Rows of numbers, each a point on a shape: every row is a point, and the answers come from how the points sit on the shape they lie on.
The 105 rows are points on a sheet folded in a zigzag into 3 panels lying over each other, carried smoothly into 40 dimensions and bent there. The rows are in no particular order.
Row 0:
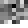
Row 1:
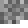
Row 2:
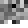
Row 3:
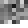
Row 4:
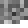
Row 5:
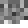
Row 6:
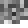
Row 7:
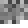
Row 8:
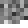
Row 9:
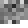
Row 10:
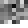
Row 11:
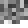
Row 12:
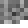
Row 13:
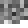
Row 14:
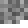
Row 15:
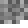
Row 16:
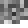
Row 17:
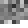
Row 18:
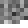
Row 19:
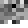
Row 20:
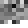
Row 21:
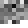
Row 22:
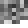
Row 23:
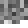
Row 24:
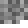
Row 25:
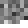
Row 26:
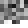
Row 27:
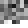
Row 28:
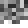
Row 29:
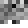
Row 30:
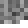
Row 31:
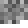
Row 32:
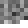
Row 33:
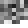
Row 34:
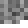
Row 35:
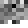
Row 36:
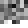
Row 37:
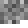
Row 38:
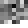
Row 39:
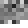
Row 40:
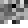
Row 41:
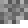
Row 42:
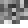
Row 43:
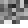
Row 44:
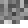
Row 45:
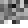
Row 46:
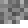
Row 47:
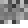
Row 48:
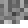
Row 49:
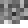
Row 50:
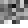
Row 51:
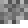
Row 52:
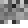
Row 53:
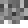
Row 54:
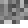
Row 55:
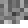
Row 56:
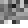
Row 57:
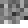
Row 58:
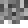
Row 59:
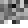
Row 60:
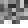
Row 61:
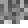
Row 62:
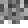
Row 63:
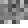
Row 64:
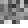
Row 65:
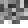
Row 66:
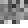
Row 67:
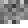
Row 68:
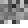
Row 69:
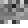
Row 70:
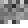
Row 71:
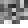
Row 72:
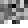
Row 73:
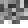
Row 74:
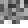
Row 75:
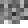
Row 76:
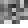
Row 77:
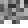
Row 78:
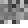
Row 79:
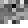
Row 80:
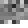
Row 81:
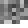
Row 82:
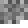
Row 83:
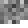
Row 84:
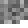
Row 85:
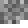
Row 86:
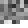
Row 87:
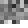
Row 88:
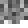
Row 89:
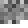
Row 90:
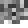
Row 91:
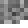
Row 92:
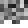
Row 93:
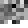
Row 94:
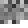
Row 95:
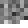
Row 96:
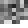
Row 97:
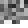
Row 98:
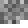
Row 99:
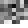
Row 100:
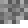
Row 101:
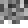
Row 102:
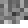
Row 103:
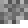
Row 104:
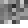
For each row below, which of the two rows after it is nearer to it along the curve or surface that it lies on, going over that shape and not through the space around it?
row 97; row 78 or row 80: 78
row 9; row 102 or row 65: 102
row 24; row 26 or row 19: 19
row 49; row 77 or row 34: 34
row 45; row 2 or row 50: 2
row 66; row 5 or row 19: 19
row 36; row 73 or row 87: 87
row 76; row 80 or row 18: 18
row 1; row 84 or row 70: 84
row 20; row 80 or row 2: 80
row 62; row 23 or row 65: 65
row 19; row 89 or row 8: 89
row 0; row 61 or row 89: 89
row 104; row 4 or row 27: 4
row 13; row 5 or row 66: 5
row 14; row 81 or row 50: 81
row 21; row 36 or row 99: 99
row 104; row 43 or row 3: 3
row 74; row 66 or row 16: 66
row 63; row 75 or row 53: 53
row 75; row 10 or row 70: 10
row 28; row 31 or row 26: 26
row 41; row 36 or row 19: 19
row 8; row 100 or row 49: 49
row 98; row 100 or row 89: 100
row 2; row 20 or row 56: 56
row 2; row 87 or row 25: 87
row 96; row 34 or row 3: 3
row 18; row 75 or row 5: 75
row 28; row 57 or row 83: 57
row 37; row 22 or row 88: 22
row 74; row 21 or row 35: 35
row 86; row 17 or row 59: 59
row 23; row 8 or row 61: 8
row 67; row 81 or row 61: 81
